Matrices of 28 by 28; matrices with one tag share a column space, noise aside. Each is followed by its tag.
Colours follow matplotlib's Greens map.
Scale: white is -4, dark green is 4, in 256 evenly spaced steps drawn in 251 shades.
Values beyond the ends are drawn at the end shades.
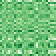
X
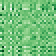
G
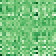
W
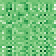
G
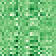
W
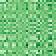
X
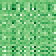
G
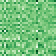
X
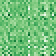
W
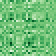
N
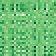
G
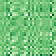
W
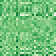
W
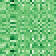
X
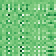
G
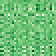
G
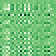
G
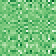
X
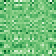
X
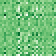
W
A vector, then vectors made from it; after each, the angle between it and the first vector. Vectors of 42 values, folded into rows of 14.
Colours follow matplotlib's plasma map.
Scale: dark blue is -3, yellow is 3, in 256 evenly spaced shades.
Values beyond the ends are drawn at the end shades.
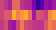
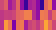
partly aligned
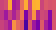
partly opposed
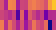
partly opposed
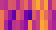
partly opposed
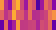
partly aligned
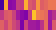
partly opposed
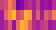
partly aligned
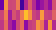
partly aligned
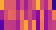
orthogonal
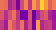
partly opposed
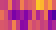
nearly opposite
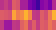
nearly parallel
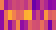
partly aligned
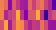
orthogonal
